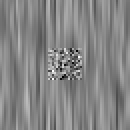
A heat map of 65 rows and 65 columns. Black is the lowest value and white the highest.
The distribution is heavy-tailed on both sides. On average the colour sits 50% of the way up the scale. No overall slope runs across the table. In the centre lies a patch that is rougher than the rest. The halves do not mirror each other. The grain runs up and down.
